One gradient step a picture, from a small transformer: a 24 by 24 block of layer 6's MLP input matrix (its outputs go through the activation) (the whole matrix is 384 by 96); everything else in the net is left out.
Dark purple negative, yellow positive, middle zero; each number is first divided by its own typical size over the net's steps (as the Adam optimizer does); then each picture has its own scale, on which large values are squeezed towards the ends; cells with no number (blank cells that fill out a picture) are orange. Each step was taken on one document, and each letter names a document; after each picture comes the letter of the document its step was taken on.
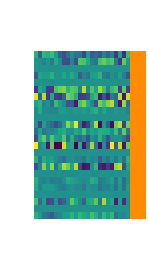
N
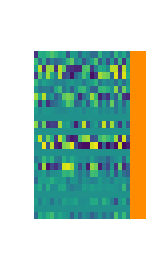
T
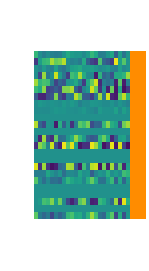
T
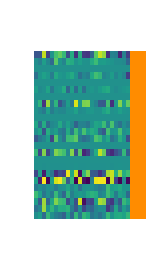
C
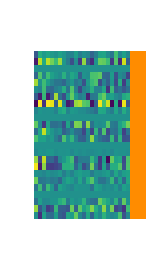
N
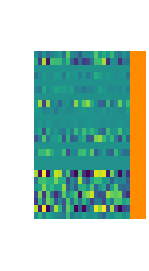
C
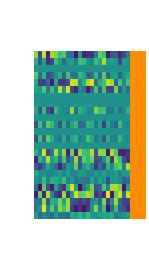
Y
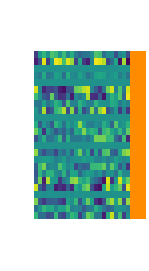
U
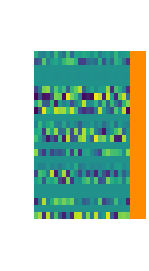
U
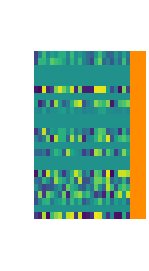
C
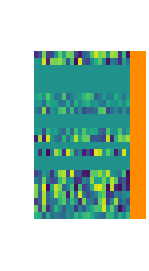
C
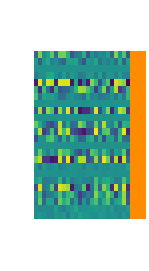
Y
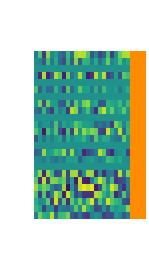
U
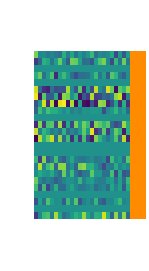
N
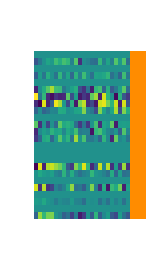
N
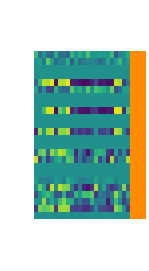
Y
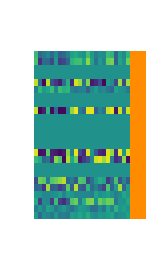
Y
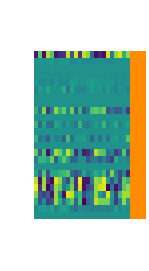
C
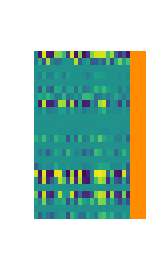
C
